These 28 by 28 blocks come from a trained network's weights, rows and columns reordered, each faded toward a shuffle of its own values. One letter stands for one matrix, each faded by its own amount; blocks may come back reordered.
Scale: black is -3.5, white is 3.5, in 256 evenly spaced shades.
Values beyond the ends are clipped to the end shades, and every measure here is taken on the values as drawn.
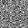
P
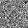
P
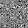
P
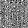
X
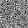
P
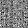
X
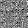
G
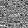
P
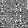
G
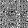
X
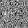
P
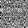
G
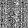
X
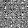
G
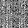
X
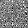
G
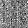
X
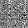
G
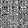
X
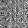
X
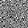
P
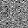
P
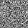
P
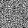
P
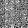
X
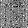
X
